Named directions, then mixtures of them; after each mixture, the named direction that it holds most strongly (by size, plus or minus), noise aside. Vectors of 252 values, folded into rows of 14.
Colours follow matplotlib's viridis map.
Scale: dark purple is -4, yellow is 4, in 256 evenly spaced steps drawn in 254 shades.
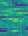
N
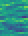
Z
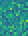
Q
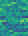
Z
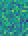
Q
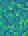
Q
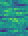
N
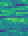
N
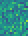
Q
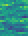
Z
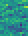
Z
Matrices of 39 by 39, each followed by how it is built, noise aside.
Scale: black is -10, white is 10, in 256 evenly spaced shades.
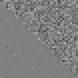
upper triangular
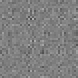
low rank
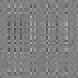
low rank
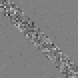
banded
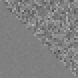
upper triangular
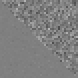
upper triangular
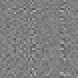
low rank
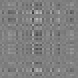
low rank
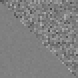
upper triangular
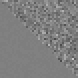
upper triangular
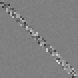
banded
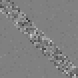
banded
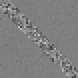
banded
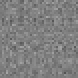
low rank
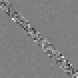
banded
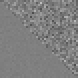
upper triangular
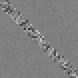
banded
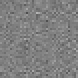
low rank
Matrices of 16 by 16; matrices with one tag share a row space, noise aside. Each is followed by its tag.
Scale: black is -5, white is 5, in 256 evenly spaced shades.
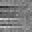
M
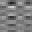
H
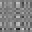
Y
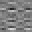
H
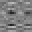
H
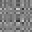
Y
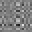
Y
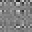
Y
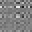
Y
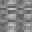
H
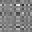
Y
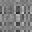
Y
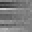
M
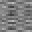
H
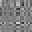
Y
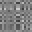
Y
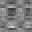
H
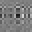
Y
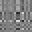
Y
